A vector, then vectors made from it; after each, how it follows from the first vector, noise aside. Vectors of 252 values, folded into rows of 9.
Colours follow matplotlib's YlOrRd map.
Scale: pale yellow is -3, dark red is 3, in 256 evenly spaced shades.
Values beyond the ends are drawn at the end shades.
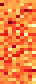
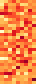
reversed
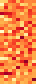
reversed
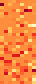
partly zeroed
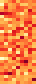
reversed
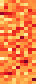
reversed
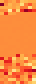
partly zeroed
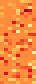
partly zeroed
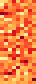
reversed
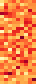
reversed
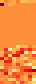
partly zeroed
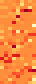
partly zeroed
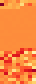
partly zeroed
